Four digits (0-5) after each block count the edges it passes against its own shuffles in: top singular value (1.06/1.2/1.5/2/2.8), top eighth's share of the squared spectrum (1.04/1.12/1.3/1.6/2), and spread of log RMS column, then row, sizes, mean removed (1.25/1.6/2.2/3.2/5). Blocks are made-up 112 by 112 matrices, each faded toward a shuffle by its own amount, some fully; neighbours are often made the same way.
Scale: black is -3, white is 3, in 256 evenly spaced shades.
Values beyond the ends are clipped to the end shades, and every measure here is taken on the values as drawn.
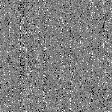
1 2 3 0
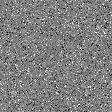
0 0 0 0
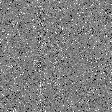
1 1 1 0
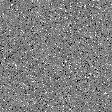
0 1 1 0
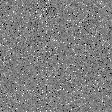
1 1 1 0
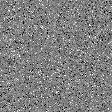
0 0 1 0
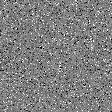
0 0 0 0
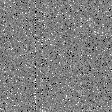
2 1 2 0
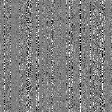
3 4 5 0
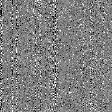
2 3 4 0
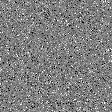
0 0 0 0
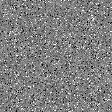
0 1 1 0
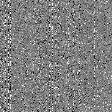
2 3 3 0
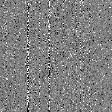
2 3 3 0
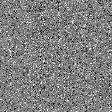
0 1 2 0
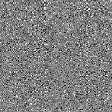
4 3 2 2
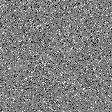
2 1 0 0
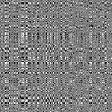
5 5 4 4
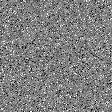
2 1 0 0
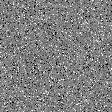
2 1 0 0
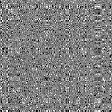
5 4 3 3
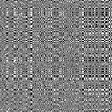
5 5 4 4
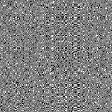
5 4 3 3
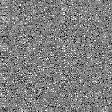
4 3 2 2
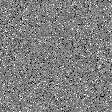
2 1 0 0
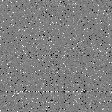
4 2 0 1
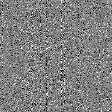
2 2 3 0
